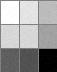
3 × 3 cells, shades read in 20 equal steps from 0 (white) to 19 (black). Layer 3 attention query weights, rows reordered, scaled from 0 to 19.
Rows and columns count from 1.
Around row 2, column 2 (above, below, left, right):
2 13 3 7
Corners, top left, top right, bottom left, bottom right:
0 5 12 19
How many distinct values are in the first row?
3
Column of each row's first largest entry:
3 3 3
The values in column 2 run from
2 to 13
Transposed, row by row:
0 3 12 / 2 3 13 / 5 7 19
